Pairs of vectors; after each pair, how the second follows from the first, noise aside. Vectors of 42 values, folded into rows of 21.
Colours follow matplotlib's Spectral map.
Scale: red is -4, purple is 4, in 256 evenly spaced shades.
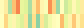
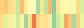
reversed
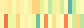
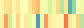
copied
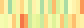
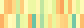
reversed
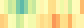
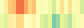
negated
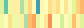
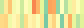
reversed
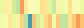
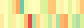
negated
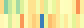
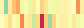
sign-scrambled
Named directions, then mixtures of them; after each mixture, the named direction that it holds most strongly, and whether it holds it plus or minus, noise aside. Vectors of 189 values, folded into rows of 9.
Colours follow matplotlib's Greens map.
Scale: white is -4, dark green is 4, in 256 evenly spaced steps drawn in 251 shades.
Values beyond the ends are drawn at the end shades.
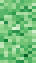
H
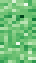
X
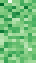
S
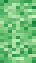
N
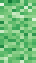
S, minus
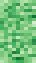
N, minus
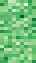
X, plus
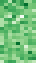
X, minus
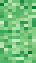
N, plus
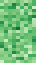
N, minus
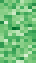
H, minus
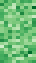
N, plus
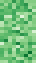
H, plus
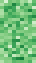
N, minus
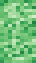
N, plus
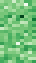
X, plus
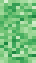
N, minus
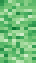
H, minus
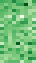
X, minus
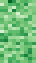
S, minus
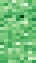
X, plus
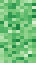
N, minus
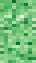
X, minus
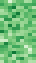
S, plus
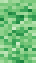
H, plus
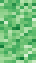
H, minus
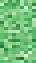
H, minus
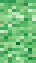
X, minus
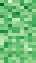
S, plus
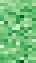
H, plus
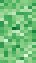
H, minus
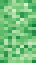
N, plus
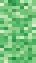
S, minus
